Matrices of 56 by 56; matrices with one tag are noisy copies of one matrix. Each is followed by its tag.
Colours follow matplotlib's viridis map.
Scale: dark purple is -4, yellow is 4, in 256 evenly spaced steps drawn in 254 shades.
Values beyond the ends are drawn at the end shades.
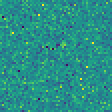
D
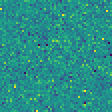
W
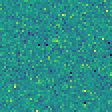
W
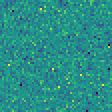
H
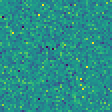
D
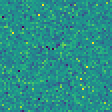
D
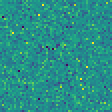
D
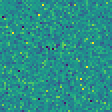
D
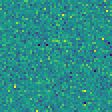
W
